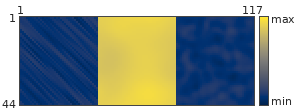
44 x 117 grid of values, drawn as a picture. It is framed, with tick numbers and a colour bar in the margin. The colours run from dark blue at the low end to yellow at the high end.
It is made of 1 by 3 panels. Panel 1,1: very low, slanting down to the right, faint in contrast. Panel 1,2: very high, smooth, faint in contrast. Panel 1,3: very low, blotchy, faint in contrast.
